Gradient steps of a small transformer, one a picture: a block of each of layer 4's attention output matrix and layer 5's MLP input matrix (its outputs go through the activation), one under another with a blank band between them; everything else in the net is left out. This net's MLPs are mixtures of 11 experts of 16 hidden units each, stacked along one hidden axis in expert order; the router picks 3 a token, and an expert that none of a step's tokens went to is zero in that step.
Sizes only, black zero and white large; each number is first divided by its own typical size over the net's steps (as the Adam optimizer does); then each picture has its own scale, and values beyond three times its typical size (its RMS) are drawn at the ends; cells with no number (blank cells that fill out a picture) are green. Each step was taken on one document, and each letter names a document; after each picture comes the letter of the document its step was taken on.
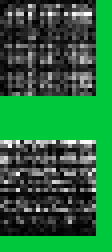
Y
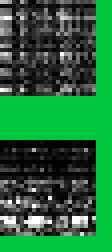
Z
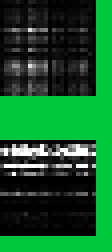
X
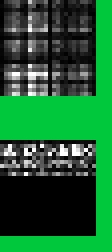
X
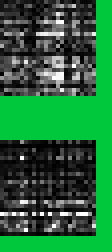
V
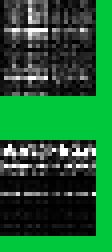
X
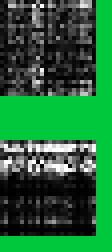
Y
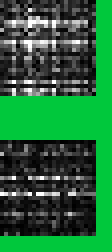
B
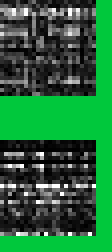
B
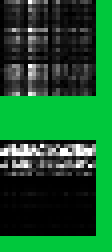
X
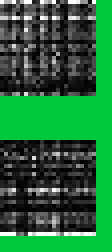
B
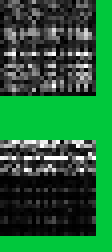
Y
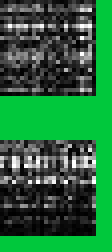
Y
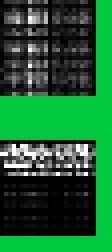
X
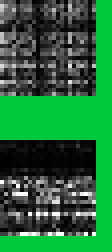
B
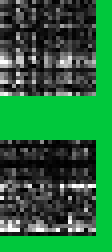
Z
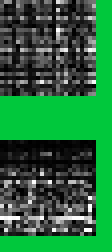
V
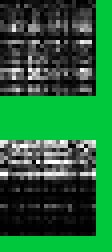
Y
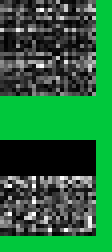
V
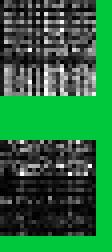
V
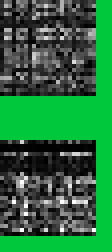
V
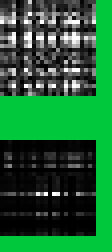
B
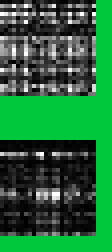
B
